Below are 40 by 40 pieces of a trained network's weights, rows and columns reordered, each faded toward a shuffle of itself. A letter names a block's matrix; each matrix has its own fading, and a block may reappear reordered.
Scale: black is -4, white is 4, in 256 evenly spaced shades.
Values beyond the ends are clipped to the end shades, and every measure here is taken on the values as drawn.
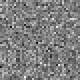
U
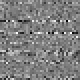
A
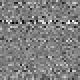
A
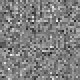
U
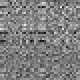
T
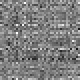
T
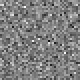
U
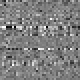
A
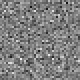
U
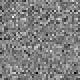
U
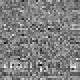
T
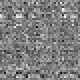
T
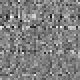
A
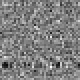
T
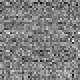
T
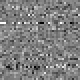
A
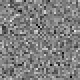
U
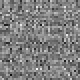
T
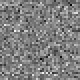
U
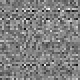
T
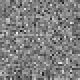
U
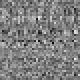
T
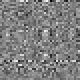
A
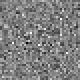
U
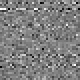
A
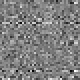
A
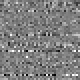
A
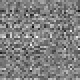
T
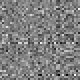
A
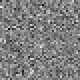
U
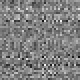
T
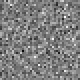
U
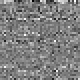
A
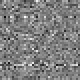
A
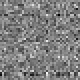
T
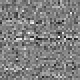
A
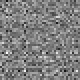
T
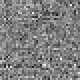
U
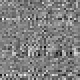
A
